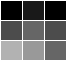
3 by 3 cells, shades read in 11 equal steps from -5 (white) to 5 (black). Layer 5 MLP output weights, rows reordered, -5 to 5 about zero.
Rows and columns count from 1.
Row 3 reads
-2 -1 1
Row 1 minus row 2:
3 3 3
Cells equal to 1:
2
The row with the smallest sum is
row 3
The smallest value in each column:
-2 -1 1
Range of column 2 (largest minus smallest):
5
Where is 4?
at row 1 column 2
